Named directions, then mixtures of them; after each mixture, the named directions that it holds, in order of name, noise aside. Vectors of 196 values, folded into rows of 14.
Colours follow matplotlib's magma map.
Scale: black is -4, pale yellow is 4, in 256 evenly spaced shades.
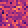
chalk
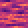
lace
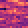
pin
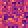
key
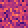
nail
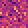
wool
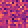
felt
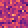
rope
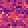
chalk, lace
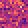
felt, pin, rope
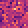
chalk, key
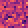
chalk, key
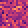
chalk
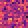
felt, key, lace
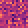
felt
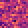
chalk, lace, rope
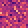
wool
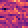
pin, wool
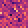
wool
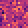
chalk, key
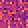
felt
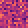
felt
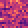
pin, rope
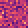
chalk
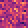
nail, pin, wool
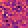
chalk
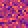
rope, wool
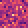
chalk, nail, rope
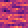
lace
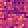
key, lace, pin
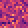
chalk, rope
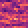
lace, wool
